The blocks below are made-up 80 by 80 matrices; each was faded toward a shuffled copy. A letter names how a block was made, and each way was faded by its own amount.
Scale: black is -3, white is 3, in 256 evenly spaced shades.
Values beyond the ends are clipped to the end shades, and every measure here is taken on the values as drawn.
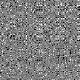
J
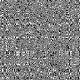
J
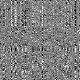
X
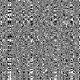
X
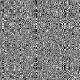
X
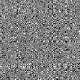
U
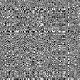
X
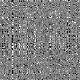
U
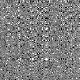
J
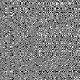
U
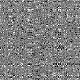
J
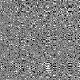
J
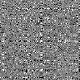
J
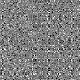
J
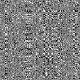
X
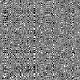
X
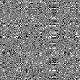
U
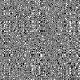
J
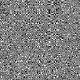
J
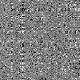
J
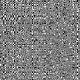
X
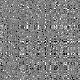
U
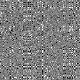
U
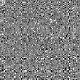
X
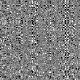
X
